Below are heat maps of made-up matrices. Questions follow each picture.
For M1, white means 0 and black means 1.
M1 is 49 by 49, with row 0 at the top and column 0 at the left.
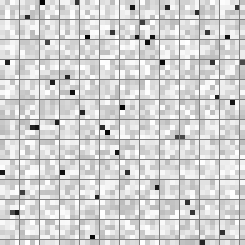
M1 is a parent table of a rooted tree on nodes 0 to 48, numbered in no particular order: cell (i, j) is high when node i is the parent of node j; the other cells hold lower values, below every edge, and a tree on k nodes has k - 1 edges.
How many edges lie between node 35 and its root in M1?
4
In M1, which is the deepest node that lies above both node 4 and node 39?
42
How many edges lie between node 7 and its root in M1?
2
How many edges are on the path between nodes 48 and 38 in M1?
3
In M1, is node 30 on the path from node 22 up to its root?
no
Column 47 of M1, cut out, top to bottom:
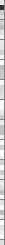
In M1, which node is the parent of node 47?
1
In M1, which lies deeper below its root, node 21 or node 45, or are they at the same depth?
node 21
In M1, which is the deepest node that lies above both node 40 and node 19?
12
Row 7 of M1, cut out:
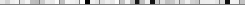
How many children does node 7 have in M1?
4
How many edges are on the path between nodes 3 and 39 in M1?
3
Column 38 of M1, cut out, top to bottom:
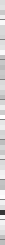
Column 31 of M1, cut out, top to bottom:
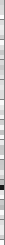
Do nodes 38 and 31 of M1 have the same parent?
no
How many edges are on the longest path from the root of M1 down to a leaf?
6
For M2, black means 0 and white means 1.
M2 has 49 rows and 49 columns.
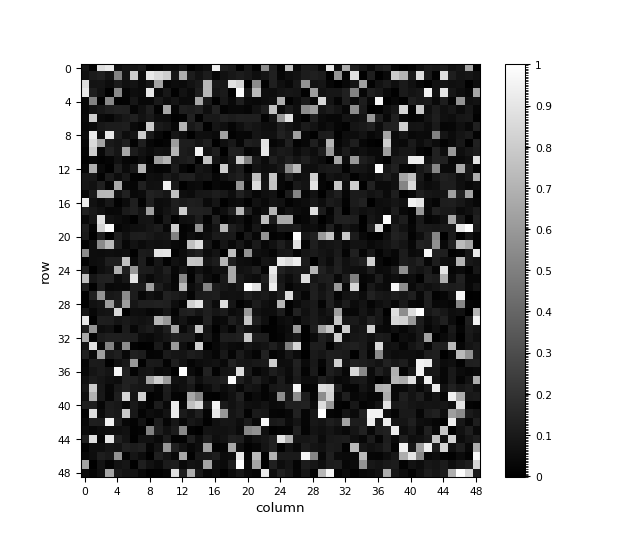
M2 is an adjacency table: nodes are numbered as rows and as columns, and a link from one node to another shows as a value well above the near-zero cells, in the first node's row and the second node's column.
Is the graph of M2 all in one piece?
yes
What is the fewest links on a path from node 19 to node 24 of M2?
3
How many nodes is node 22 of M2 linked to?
7
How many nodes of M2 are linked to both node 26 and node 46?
4
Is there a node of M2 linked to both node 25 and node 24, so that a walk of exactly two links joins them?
yes
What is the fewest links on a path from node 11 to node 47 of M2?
2
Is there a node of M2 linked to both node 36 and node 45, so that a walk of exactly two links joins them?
yes
